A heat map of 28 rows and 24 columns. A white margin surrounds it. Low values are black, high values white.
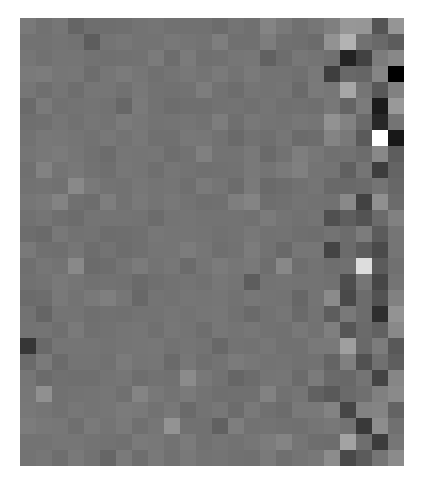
Mirror symmetry: none. Slope: none. Stripes: none. Roughest part: top right. Histogram: heavy tails on both sides. Seam: vertical, 80% of the way across, the left part calmer.
